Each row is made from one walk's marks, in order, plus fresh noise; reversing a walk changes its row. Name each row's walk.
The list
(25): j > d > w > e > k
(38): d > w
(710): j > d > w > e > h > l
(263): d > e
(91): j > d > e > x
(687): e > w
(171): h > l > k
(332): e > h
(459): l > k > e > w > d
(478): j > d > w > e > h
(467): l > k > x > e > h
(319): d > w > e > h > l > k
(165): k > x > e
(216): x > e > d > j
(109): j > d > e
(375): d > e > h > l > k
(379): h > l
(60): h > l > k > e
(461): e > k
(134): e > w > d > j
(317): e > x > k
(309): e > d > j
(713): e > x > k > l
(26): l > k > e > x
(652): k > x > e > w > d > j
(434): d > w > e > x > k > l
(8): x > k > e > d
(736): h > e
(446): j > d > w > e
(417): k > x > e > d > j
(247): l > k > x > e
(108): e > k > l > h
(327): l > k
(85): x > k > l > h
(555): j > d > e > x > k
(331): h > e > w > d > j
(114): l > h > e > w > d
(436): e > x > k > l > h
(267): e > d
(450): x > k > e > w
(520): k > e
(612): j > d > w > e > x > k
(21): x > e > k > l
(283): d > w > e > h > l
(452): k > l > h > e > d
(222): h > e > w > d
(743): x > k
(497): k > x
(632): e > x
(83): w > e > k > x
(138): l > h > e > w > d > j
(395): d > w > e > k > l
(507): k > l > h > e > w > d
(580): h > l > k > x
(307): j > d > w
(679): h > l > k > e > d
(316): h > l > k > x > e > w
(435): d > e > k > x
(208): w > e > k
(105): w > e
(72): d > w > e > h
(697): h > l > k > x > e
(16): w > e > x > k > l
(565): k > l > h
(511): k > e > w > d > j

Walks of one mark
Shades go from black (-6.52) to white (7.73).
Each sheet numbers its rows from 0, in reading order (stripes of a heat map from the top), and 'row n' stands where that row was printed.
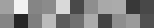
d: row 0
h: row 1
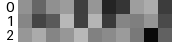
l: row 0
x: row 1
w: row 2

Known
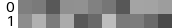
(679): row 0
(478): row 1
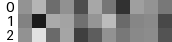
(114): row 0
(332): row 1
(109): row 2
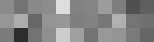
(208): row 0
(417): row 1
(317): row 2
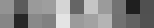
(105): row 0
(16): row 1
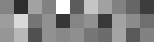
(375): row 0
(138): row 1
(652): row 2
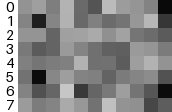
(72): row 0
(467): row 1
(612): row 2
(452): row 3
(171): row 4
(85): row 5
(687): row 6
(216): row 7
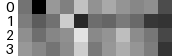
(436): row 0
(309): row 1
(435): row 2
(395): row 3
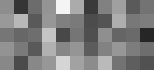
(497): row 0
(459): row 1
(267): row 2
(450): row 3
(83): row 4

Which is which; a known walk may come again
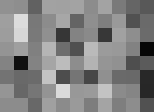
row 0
(612)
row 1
(511)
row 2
(138)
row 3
(72)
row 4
(632)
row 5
(267)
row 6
(434)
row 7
(555)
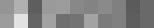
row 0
(25)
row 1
(446)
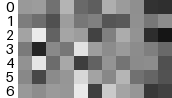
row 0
(134)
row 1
(507)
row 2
(38)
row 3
(713)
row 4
(109)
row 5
(83)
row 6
(263)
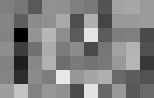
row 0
(679)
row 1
(379)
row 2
(736)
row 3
(247)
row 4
(467)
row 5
(16)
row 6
(331)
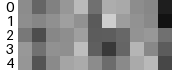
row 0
(319)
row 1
(283)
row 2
(565)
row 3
(327)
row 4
(26)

